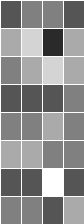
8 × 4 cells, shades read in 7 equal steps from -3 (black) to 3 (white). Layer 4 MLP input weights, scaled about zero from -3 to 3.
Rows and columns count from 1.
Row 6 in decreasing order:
1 1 0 0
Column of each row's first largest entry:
2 2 3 4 3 1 3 4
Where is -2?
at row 2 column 3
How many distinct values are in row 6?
2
